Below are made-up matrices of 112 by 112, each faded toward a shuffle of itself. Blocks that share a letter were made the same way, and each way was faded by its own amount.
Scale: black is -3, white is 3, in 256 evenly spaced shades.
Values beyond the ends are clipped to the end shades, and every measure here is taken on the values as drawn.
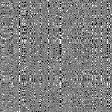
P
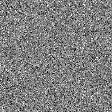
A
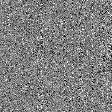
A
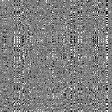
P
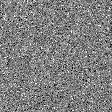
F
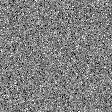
F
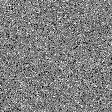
F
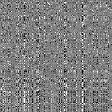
P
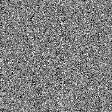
A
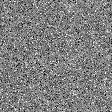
F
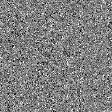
A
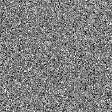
A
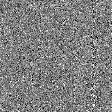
A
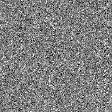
A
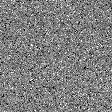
F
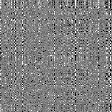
P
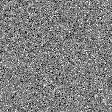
F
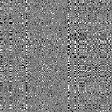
P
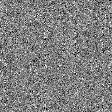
A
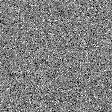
F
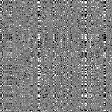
P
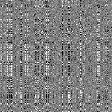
P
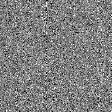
A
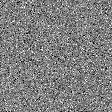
F
